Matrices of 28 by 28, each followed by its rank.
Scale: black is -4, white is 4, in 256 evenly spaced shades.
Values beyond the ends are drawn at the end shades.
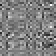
three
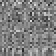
five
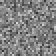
full rank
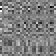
three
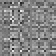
three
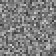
full rank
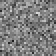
full rank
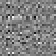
five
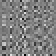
three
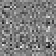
five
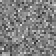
full rank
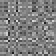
three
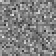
full rank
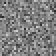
full rank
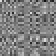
three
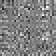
five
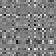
three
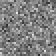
full rank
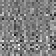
five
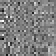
five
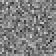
full rank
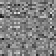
five
